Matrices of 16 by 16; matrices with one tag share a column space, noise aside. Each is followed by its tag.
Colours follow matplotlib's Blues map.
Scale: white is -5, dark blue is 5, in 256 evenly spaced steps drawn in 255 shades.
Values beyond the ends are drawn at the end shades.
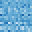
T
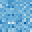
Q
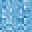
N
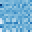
Q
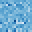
Q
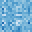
T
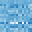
Q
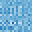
T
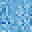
T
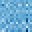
Q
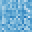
N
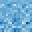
Q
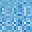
T
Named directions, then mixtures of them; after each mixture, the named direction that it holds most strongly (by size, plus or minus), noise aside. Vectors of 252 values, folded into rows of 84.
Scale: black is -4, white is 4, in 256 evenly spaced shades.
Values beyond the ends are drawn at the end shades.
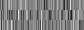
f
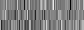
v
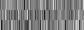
v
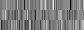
v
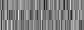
f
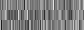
v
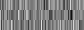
f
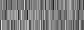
v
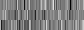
v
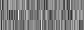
f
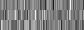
v
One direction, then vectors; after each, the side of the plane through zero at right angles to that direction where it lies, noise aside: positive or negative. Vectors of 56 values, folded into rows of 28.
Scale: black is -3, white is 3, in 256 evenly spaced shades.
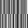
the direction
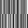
positive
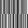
positive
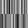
positive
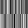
negative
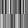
negative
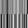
negative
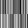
positive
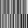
positive
